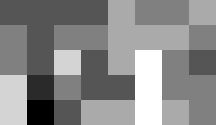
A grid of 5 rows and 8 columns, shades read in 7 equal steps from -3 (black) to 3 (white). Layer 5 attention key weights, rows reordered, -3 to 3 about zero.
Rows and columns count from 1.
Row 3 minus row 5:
-2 2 3 -2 0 0 -1 -1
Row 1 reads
-1 -1 -1 -1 1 0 0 1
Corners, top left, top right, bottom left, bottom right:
-1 1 2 0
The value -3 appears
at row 5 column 2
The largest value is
3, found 3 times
